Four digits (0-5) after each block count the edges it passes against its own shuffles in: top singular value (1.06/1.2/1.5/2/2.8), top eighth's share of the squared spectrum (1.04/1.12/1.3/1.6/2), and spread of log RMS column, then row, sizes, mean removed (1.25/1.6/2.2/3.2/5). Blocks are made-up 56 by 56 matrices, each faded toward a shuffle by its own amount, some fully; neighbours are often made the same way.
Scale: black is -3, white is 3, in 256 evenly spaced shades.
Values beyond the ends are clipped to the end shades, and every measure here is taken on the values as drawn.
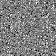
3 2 1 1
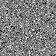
0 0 0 0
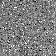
2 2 0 0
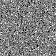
0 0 0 0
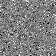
1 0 0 0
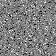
0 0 0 0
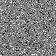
0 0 0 0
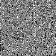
0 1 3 0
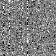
2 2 3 0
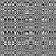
5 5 4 4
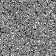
1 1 0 0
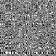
4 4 2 2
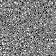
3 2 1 0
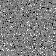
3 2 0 0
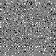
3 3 1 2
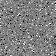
1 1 0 0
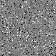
2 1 1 0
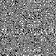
4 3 1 2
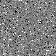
2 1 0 0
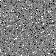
1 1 0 0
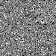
0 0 0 1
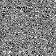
1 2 0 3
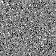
0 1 0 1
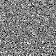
1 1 0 2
